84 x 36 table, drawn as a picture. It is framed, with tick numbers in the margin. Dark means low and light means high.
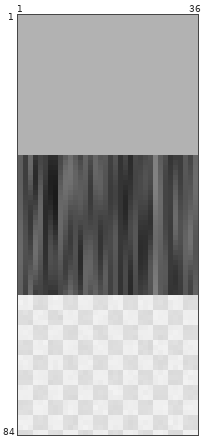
It is made of 3 by 1 panels. Panel 1,1: high, flat. Panel 2,1: low, streaked downward. Panel 3,1: very high, checkered, faint in contrast.
